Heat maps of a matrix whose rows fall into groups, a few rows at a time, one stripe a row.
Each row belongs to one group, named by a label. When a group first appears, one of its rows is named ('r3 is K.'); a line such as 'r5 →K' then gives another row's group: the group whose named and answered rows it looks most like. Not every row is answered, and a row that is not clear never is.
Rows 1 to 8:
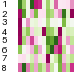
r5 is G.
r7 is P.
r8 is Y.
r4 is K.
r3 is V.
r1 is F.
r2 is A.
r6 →A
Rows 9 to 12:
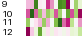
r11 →A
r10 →Y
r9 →K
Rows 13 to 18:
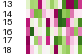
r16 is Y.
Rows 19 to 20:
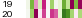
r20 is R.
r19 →Y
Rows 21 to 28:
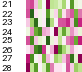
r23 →Y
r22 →Y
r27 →A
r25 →Y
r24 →P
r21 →V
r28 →K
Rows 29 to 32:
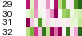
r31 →V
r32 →R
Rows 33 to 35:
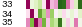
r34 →V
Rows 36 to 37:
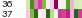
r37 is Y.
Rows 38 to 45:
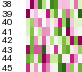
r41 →F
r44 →F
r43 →R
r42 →Y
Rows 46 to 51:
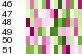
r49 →V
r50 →G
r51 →F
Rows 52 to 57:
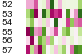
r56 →V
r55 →R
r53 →R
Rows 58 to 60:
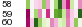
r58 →A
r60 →K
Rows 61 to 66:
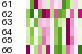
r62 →F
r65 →F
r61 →R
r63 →F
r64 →F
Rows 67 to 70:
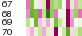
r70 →P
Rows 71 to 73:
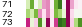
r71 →F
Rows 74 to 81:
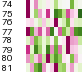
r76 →P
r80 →A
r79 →K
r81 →P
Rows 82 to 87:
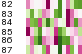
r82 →G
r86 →P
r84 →Y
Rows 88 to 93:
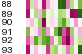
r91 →A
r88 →G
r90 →P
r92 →K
